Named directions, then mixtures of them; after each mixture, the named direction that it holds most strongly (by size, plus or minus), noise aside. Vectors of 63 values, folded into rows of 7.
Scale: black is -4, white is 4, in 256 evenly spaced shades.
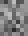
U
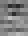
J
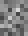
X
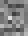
J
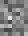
X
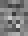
J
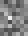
U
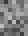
U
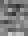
J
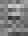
J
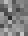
X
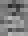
J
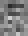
J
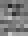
J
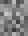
U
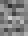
J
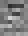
J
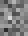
U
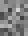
X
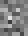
X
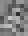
X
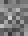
X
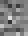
J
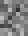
X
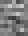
J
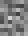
X
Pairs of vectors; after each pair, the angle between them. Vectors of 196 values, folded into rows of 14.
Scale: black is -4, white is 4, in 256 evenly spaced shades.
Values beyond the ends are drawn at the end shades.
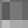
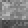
nearly opposite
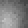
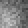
nearly parallel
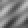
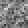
partly aligned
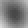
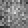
partly opposed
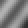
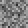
orthogonal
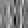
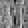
nearly parallel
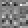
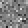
orthogonal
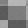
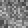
partly opposed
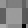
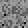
orthogonal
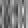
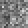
partly aligned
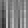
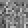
partly aligned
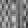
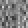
nearly opposite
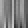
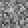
orthogonal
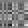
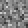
partly opposed
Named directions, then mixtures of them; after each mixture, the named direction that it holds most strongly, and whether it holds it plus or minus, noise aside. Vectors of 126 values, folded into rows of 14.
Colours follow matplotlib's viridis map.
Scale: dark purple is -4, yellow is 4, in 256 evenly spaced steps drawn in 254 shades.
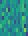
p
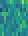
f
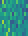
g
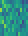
f, minus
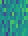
g, minus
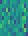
p, plus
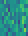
p, plus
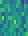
p, minus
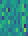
p, plus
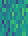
g, minus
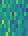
g, plus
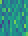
p, minus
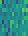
g, minus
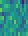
f, minus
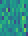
p, plus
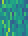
g, plus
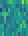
f, plus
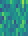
f, plus
